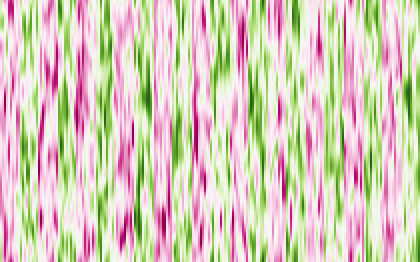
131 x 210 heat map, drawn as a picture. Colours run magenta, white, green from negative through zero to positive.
Upright stripes repeat 11 times across the table. The grain runs up and down. On average the colour sits 50% of the way up the scale.
